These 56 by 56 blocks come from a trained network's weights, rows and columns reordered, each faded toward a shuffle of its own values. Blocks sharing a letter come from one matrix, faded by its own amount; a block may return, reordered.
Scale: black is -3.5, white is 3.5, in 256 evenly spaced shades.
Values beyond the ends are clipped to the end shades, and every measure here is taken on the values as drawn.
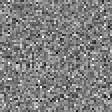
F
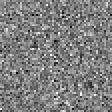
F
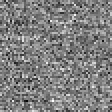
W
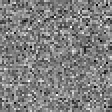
F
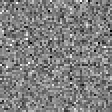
F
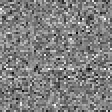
W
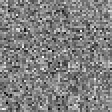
W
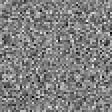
W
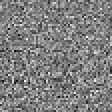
W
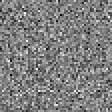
W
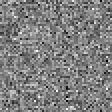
F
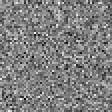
W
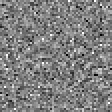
F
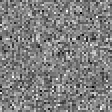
W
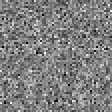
F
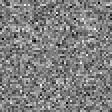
F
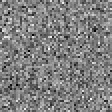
F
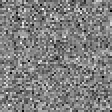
F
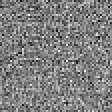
W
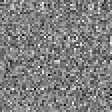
W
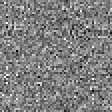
F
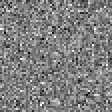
F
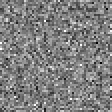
F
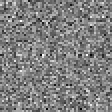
W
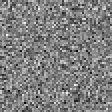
W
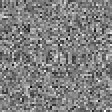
W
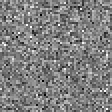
F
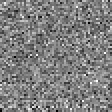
F
